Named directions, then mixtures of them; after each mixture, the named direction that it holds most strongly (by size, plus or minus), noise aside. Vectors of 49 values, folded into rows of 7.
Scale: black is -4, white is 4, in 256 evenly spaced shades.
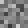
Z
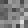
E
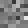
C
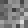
E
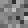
C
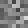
C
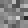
C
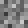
Z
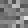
C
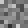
Z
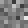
C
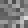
E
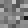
C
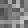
E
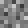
Z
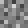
Z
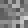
E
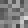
E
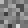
Z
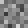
Z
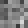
E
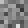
Z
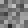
Z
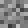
Z
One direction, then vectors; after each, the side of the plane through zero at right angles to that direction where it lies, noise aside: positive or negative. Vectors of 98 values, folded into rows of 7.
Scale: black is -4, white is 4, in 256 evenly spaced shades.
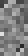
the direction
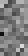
negative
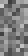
negative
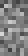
positive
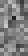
positive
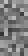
negative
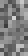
negative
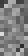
positive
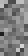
negative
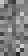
negative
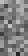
negative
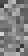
positive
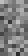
negative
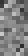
positive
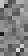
negative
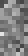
positive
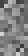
positive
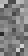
negative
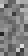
negative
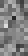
positive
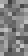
negative
